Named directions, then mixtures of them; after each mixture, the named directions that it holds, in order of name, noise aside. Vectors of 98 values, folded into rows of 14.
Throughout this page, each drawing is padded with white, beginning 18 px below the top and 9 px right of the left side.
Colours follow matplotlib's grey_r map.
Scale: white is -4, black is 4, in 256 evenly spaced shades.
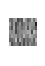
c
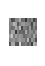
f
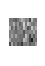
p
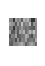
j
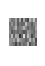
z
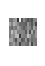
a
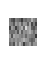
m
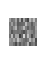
z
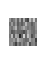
z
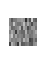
f, p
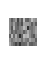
c, p, z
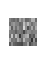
p, z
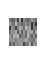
a, m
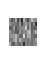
c, m, z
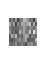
c, j, p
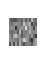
m, p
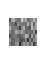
f, m, p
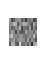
f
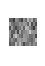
j, m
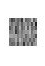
c, f, m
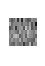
a, c, m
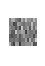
f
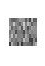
f, p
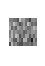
a, p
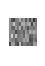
f, j, p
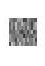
c, f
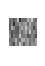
a, m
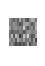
p, z
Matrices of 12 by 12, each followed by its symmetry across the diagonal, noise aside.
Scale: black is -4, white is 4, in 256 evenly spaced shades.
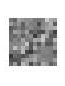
antisymmetric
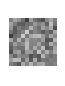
symmetric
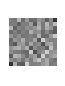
symmetric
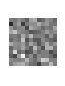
neither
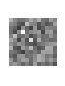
symmetric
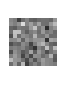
neither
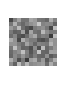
symmetric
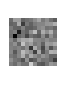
neither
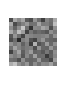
symmetric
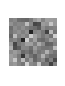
symmetric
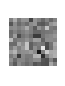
antisymmetric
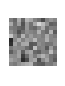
neither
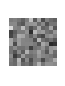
neither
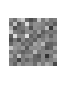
symmetric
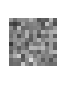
neither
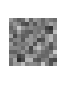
symmetric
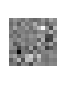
antisymmetric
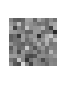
antisymmetric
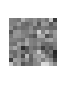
antisymmetric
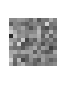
neither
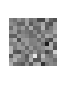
antisymmetric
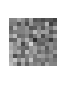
antisymmetric
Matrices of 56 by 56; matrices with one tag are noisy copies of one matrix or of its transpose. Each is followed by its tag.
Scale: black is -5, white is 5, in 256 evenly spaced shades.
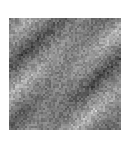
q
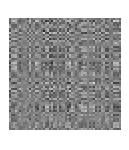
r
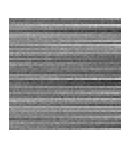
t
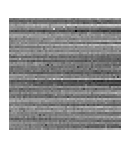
t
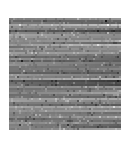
t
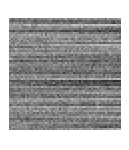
t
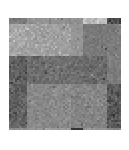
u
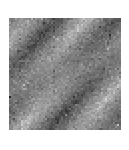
q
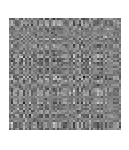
r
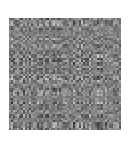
r
